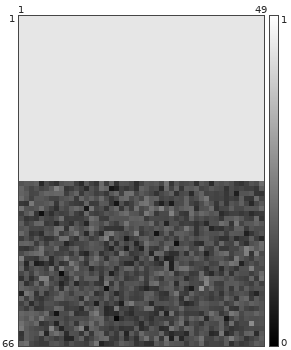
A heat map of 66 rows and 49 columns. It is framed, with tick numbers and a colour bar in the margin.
It is made of 2 by 1 panels. Panel 1,1: very high, flat. Panel 2,1: low, fine-grained.
